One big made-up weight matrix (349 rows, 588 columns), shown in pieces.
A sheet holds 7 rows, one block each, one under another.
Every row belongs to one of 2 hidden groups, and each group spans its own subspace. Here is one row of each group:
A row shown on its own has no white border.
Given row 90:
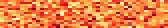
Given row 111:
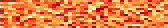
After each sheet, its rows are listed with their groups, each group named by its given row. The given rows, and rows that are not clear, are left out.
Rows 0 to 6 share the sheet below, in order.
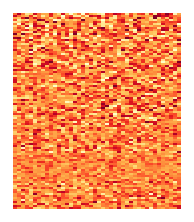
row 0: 90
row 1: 90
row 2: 111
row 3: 111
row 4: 90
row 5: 90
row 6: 90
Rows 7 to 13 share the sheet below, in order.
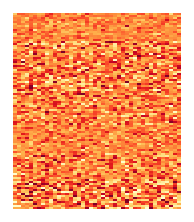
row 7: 111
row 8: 90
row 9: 111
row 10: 90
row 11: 111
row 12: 90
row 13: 90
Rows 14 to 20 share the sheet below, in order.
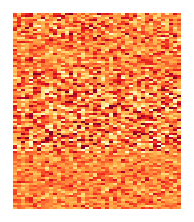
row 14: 90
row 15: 111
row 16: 90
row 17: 111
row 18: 111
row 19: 90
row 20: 111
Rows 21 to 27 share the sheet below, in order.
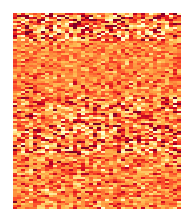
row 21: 90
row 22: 90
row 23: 90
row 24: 111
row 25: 90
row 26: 111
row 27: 90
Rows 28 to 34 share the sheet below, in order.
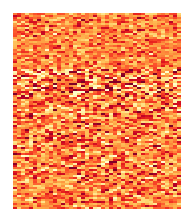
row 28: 90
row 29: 90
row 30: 111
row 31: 111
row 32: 111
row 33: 111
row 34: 111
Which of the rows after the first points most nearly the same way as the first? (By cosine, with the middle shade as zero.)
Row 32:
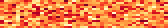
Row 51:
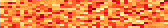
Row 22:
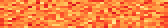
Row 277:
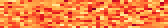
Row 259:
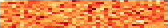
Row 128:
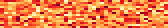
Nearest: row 277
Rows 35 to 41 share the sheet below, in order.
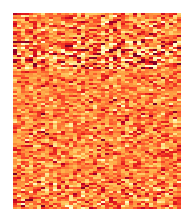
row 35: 111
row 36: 111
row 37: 111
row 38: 90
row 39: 90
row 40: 90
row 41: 90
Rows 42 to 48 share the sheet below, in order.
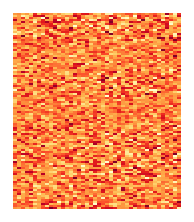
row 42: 90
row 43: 111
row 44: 111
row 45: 90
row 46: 111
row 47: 111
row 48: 90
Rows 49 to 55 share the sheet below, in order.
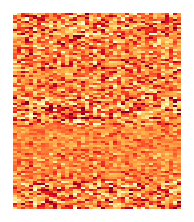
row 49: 111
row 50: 90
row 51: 111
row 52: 111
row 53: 111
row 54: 90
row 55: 90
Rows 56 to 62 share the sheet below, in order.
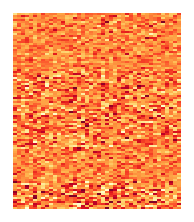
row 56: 111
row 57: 111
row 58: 90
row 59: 111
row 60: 111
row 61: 90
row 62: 111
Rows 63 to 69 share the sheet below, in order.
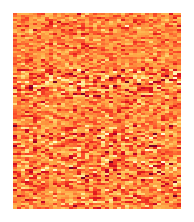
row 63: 111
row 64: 90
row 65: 111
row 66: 90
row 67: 111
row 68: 111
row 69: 111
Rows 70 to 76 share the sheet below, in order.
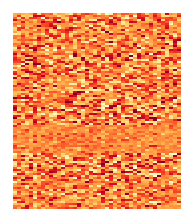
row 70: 90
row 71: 90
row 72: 111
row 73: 111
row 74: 111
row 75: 111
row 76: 111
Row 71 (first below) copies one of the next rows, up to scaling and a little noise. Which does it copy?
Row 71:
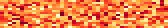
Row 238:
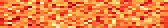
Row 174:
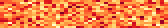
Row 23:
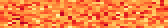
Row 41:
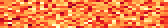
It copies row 23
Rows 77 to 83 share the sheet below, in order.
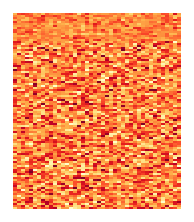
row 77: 111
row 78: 90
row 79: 111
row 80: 90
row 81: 111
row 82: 111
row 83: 90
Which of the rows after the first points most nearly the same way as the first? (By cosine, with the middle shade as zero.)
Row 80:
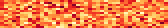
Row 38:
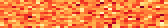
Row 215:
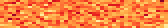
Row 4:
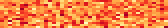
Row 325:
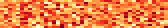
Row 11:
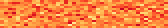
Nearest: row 215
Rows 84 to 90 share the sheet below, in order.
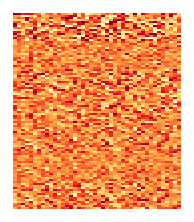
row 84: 111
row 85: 111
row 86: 90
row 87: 111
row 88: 90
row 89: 90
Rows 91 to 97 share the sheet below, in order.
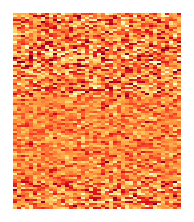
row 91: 90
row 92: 111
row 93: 111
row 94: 111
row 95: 111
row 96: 111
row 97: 111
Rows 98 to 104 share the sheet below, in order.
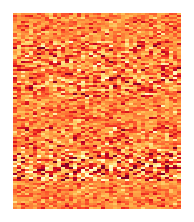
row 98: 111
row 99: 90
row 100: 111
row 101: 111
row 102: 90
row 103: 90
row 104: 90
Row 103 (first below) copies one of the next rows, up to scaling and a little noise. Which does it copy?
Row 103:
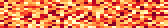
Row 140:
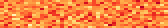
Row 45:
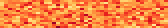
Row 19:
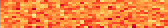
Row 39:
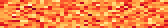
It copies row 140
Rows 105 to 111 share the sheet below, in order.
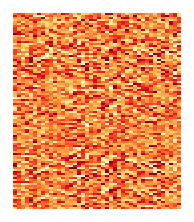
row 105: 90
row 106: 111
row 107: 111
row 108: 111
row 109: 111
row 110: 111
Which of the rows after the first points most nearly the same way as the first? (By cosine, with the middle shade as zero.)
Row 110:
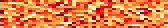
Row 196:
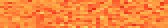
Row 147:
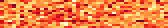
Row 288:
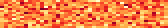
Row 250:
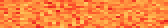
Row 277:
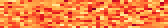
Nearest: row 147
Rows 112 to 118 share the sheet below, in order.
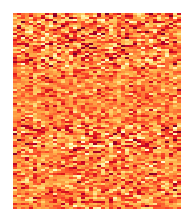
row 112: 90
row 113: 90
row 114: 90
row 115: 90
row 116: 111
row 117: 111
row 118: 111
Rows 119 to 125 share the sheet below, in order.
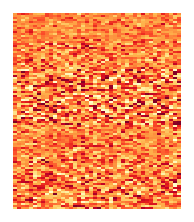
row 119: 111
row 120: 90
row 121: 111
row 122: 90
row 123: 111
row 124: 90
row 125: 111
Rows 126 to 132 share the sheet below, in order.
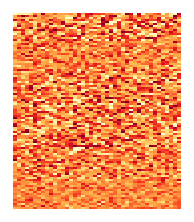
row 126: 111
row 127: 90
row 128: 111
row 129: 90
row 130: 111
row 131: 90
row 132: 90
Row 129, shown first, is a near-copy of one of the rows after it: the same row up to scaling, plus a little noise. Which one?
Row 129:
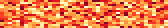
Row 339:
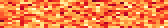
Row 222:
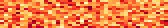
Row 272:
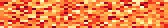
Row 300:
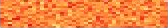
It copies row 339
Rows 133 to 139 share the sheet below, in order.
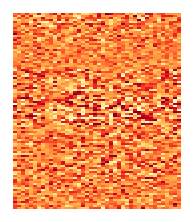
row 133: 90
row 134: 90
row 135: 111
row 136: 111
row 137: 111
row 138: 111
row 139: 90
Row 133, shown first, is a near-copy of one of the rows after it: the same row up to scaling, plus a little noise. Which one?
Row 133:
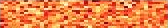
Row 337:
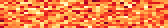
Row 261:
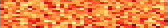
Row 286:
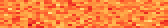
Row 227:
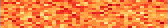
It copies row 337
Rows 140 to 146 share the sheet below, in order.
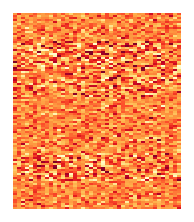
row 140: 90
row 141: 90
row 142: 111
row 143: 111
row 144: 90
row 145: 90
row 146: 90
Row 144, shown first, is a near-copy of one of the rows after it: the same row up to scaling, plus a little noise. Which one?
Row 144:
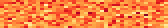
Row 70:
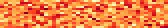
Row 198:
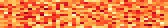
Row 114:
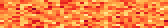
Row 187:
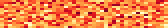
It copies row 187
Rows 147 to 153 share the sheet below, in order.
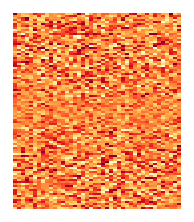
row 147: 111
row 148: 90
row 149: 90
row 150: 90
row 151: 90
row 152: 111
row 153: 111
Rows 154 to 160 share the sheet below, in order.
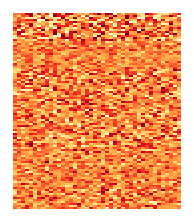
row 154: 90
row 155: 90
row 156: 90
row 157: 90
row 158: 111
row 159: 90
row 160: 111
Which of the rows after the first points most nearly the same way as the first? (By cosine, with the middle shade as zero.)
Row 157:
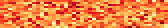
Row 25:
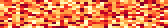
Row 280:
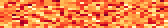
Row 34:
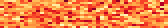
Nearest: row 280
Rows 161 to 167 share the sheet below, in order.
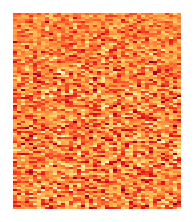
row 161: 90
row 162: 111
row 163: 90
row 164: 111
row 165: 90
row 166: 111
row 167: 90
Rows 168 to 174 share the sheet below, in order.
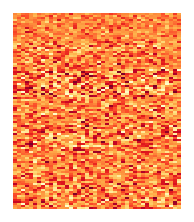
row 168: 90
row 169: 90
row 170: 90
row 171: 111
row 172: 111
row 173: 90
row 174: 90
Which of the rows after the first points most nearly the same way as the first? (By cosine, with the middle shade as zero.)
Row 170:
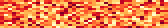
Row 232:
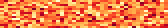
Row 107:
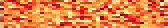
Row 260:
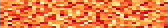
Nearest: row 260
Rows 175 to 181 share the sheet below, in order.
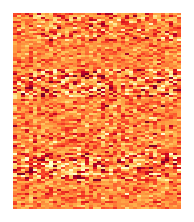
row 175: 90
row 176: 111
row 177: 90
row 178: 111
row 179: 111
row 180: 111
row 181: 111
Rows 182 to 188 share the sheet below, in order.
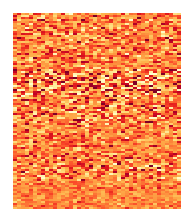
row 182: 90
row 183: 111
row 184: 111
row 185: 111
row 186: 111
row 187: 90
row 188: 90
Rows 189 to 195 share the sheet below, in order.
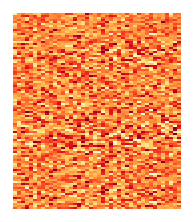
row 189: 111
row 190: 111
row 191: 90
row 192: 90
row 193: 111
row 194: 111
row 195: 111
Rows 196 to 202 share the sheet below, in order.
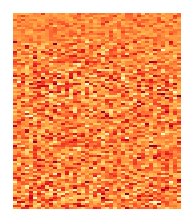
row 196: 111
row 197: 111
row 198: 90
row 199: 90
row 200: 111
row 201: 90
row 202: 111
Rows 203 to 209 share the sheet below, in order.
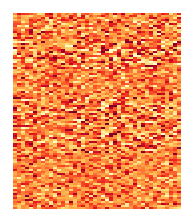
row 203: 111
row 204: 111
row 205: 90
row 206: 111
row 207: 111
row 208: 90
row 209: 90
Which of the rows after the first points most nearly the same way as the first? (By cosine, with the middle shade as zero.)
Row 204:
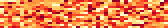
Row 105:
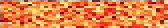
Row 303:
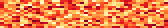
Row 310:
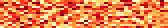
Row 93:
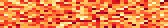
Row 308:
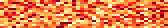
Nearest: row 93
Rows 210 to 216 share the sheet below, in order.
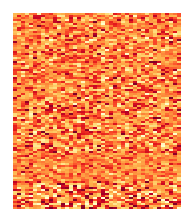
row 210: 90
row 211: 111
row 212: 111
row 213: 111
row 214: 90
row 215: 90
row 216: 90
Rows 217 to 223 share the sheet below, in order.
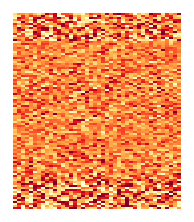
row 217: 90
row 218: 111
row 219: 111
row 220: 111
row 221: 90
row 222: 90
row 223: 90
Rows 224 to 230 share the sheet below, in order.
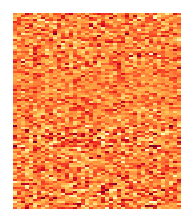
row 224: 90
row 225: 90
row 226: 90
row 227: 90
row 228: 111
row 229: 90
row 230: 111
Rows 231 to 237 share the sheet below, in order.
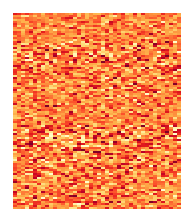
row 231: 111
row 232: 90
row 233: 111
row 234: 90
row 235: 111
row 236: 90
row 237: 111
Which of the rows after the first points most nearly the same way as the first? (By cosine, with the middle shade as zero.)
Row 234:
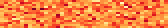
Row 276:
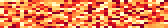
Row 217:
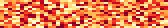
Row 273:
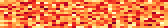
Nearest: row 273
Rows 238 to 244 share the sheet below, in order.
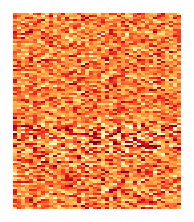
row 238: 90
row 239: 111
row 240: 111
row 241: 90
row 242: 111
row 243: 90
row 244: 111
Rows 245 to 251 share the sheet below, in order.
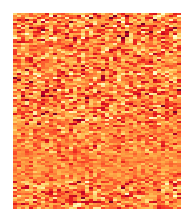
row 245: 90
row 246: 111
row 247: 90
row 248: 111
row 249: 90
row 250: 90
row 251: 111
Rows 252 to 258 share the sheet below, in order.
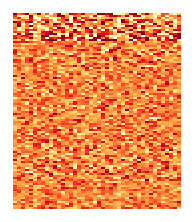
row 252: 90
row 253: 111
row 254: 90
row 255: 111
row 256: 90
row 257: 90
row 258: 90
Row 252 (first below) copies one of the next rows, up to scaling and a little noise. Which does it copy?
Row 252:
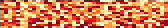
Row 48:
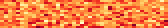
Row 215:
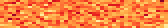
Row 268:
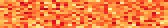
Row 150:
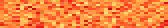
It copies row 48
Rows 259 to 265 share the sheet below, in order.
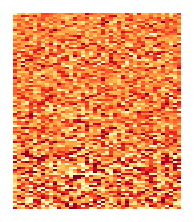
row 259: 111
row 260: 90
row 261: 90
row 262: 111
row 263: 111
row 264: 111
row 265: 90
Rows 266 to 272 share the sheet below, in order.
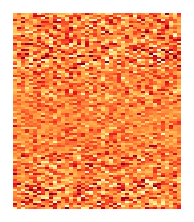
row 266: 90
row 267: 111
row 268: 90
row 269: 90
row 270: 111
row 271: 90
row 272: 90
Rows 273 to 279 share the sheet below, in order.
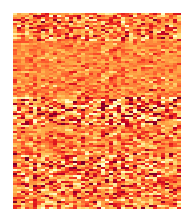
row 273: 90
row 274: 111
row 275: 111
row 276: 111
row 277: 111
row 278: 111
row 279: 90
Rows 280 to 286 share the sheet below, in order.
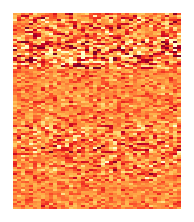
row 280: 90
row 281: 111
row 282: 90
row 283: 90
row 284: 90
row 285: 111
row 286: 90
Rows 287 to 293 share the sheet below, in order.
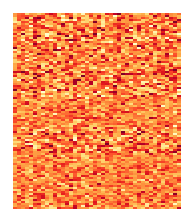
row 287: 90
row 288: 90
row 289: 90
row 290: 111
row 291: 90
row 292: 90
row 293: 90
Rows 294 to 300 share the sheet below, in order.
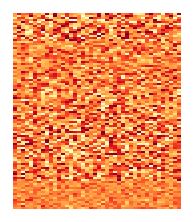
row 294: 90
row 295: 111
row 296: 90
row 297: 111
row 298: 90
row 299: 90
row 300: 90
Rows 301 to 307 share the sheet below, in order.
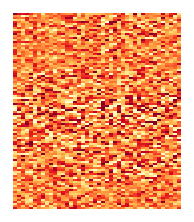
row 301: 111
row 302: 111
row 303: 90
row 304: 111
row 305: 111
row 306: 111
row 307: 90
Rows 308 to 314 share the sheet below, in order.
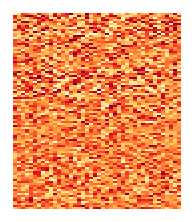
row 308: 111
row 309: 90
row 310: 90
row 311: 111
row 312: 111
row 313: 90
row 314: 111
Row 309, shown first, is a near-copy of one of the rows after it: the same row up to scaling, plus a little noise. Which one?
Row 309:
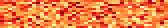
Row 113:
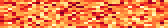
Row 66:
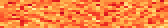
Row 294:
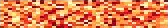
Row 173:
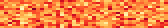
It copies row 113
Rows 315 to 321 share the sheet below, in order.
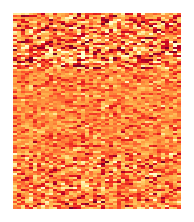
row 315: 111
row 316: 111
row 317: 111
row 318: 111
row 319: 111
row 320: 111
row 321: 90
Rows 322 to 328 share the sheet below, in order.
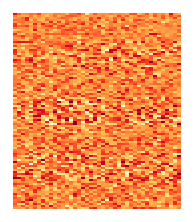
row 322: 111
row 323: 111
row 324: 90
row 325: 90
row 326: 90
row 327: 90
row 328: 90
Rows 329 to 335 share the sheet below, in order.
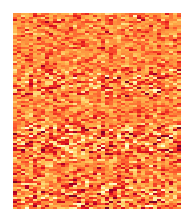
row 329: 90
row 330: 90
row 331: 111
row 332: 90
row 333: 90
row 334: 90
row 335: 111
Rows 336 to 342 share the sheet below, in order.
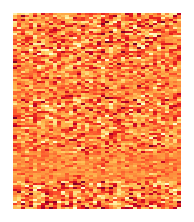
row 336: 111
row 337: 90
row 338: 90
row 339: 90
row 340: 111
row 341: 111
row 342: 90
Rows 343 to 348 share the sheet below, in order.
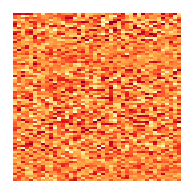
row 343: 111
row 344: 111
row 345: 111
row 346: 90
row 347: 90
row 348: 90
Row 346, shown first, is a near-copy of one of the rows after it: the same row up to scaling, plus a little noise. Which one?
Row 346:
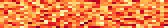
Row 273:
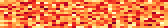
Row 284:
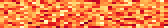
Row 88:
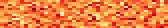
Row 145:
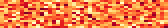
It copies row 284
